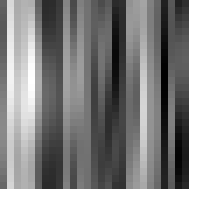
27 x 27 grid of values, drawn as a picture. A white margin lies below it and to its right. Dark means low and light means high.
Ninth with the highest average: middle left. Grain: streaks running down. Calmest part: bottom middle. Stripes: upright, repeating 3 times.
